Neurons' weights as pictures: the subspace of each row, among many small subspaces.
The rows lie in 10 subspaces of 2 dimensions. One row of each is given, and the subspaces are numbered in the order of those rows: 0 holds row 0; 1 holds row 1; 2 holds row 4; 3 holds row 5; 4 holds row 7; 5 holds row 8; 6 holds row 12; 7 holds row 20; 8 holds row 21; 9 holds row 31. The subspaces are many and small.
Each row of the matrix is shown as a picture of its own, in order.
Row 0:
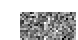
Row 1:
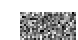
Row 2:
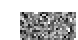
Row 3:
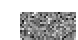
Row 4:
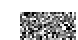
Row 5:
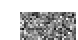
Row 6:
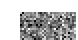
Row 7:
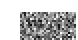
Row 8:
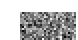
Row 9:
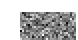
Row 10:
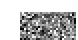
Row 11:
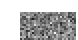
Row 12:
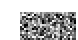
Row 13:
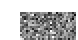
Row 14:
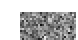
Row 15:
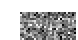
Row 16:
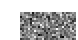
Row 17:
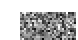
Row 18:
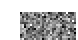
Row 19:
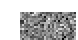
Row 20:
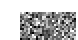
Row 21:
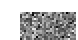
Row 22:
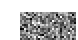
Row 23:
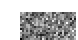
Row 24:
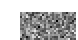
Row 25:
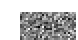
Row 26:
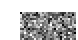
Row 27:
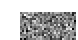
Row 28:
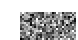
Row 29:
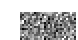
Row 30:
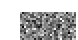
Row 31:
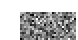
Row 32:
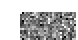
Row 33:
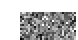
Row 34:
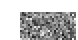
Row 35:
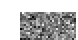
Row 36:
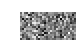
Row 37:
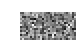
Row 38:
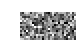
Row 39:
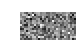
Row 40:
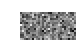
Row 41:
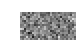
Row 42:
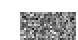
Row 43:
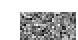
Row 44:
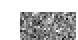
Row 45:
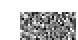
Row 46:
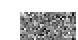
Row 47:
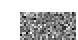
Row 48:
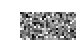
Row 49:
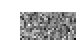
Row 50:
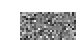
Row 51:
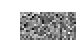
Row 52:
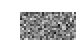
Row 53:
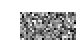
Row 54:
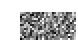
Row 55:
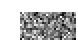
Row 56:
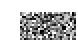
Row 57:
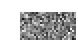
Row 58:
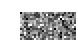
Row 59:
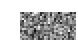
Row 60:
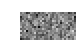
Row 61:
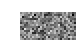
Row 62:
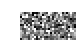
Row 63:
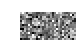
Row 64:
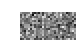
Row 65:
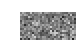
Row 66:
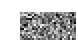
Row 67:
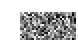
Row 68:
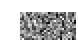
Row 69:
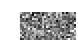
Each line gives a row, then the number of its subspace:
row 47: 2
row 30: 5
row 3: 0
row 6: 3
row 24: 8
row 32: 0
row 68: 4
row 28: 9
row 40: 5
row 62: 4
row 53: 4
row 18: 5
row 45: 4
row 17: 4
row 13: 9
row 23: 1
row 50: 2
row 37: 2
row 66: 6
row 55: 5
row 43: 1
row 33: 1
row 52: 1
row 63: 7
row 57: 4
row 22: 6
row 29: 0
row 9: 1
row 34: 7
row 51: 6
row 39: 6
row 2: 5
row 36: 8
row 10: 7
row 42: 9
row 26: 3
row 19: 0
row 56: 1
